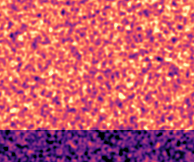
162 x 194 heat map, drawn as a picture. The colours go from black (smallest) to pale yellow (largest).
Average level on the scale: 60%. Grain: blotchy. Stripes: none. Seam: horizontal, 80% of the way down, the top part higher.
